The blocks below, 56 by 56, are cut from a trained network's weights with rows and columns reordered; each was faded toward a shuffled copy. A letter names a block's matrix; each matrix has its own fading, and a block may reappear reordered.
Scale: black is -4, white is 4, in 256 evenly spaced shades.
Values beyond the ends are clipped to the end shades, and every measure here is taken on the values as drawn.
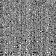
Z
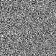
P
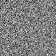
P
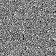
P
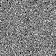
P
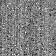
Z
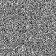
P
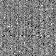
Z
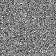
P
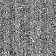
Z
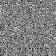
P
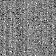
Z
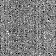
Z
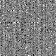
Z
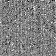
Z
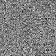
P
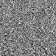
P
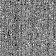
Z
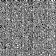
Z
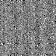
Z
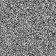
P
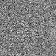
P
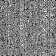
Z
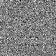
P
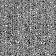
Z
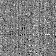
Z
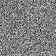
P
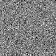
P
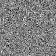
P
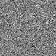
P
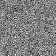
P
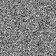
P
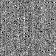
Z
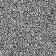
P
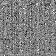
Z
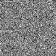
P
